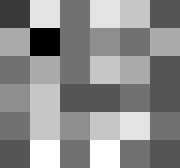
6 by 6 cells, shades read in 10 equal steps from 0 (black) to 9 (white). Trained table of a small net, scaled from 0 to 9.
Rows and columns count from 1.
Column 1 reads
2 6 4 5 4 3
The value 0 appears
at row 2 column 2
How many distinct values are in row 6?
3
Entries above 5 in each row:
3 2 3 1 3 2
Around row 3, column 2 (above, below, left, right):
0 7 4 4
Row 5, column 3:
5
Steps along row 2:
down up up down up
